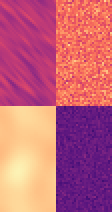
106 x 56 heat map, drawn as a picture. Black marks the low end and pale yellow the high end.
It is made of 2 by 2 panels. Panel 1,1: middling, slanting down to the right, faint in contrast. Panel 1,2: high, fine-grained. Panel 2,1: very high, smooth, faint in contrast. Panel 2,2: low, fine-grained, faint in contrast.
